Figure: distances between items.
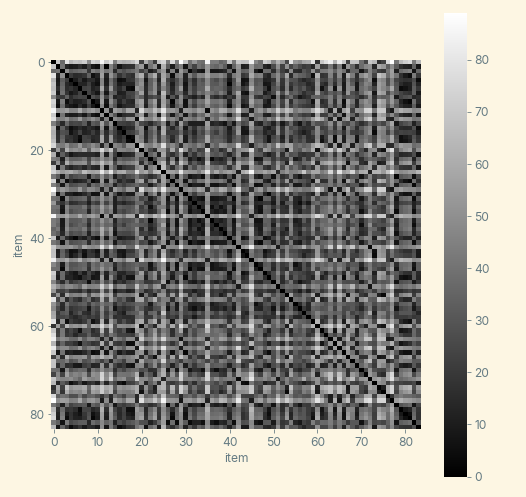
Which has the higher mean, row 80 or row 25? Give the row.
25
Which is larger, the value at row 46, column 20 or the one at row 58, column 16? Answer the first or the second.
the first
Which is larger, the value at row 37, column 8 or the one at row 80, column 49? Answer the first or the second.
the first
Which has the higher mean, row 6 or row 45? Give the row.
45
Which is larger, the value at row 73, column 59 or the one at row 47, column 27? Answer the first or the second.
the second
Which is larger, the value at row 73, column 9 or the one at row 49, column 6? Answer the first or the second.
the first
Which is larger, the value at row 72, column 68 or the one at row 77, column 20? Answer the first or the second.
the second
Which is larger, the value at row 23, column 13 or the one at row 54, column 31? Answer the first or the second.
the first
